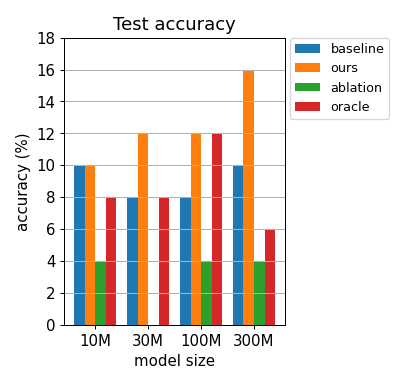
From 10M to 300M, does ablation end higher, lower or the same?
the same
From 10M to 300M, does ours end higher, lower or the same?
higher
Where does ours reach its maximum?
300M
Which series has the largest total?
ours
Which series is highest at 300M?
ours
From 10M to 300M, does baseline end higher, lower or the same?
the same
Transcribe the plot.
Title: Test accuracy
x-axis: model size, ticks 10M 30M 100M 300M
y-axis: accuracy (%), ticks 0 2 4 6 8 10 12 14 16 18
Legend: baseline, ours, ablation, oracle
Values:
baseline: 10 8 8 10
ours: 10 12 12 16
ablation: 4 0 4 4
oracle: 8 8 12 6
